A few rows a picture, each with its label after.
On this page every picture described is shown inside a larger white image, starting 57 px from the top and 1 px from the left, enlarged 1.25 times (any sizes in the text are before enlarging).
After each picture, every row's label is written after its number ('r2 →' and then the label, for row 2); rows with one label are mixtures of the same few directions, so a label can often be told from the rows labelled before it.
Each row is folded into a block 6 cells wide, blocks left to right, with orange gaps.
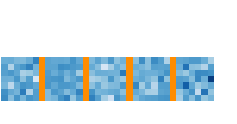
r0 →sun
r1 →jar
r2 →jar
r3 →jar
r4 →sun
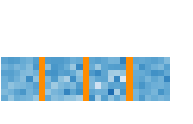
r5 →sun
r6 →sun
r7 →sun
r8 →sun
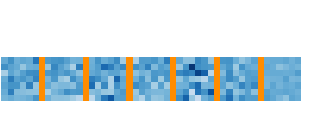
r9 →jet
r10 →sun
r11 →jar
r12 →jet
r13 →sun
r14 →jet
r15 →jar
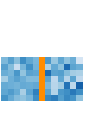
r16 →jar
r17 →jet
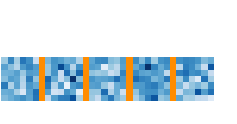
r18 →jar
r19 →jar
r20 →sun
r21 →jar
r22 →sun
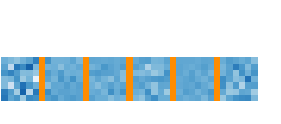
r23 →sun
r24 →jet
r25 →sun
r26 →sun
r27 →jar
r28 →jar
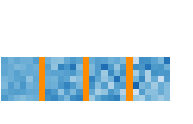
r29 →jar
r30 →sun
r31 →jar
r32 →jet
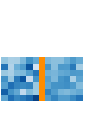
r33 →sun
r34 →sun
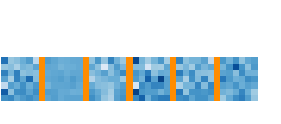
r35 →jet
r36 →jet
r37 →jar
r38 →jet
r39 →jet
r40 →jar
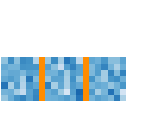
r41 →jar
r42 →jar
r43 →jar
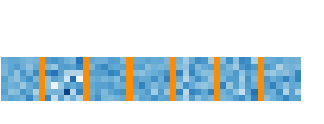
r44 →jar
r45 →sun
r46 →sun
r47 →sun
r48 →jet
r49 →jar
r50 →sun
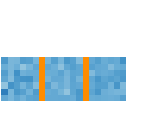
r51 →jet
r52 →jar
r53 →jet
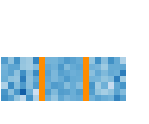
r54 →jar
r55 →jet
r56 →jar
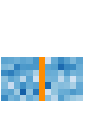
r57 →sun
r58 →jet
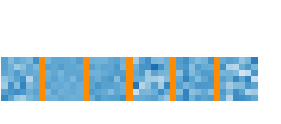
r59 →jar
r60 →jet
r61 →sun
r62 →jet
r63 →jet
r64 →sun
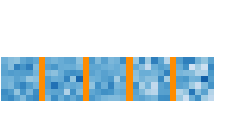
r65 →sun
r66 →sun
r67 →jar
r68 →jar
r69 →sun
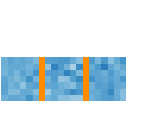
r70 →jar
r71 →sun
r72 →jar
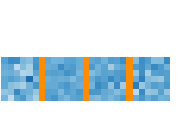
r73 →sun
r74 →sun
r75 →jet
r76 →jet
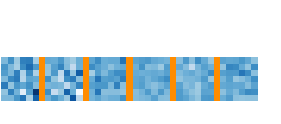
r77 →jar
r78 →jar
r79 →jet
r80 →sun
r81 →jar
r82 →sun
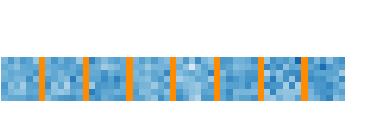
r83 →jar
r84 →jar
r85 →jet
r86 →jar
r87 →jar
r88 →jet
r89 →jet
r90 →jar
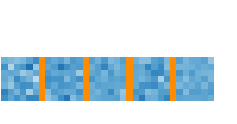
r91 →sun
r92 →jar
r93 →jar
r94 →sun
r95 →jet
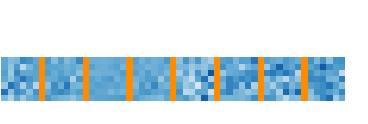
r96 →jet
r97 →jar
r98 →sun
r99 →jar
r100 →jar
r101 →jet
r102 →sun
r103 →jar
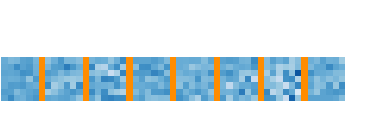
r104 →sun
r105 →jet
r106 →sun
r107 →sun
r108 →jar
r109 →sun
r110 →jar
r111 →jet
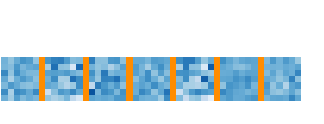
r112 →jet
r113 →sun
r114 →jet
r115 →jar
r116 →sun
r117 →jet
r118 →jar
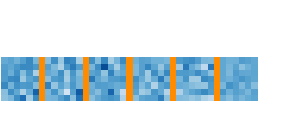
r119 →jar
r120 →jar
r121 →jar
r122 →jar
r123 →sun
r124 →jet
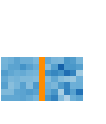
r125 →jet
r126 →sun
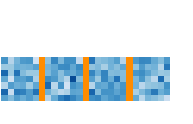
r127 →jet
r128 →jar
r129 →jet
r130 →sun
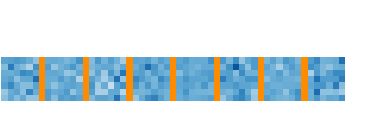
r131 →sun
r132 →sun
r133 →jar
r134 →jar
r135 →jet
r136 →jar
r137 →jar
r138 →jet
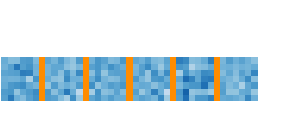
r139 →sun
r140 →jar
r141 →jet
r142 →jar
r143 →jet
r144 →jar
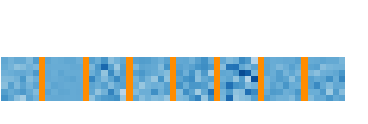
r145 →jar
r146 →jet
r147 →jar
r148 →sun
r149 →jar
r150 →sun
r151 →jar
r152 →sun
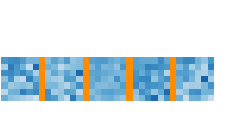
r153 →sun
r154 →jar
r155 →sun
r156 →jar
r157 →sun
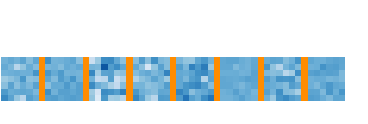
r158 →jar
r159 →jet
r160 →jet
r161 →jar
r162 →sun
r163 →sun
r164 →sun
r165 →sun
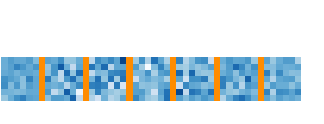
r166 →jar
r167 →jar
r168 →jet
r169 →jar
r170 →jet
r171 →jar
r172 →jet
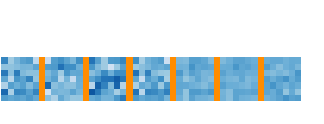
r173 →jet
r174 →jet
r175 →jet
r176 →jet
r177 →jet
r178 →jet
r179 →sun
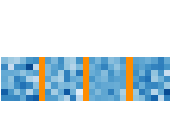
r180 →sun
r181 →jar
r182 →jar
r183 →jar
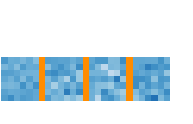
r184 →jet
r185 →sun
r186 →sun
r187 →jar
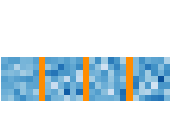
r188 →sun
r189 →sun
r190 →jar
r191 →jar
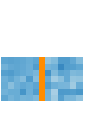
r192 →sun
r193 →jet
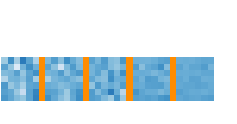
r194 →jar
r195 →jar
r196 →jar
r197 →sun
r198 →sun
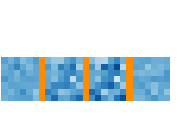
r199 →jar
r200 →sun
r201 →sun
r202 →sun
